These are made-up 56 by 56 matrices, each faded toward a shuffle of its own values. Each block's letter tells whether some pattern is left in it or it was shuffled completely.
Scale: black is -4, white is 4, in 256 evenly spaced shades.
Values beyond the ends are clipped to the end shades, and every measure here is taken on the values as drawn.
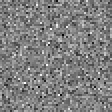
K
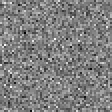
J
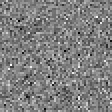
J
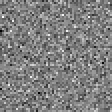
K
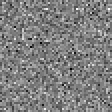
K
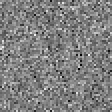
K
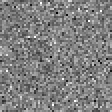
K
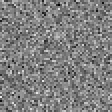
K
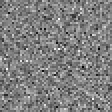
K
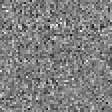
J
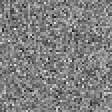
K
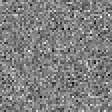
J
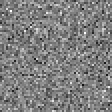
J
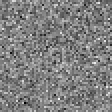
K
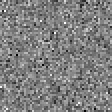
K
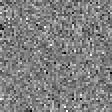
J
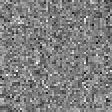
J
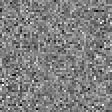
J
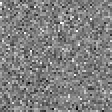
K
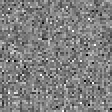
J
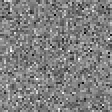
K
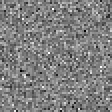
K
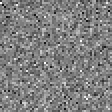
K
